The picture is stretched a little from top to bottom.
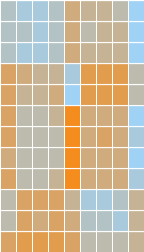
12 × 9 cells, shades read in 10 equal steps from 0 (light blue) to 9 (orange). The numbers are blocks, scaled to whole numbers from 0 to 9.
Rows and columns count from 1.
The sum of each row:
22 23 23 44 43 40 41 38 41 33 34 46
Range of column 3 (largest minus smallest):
6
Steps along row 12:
up same same down down same same up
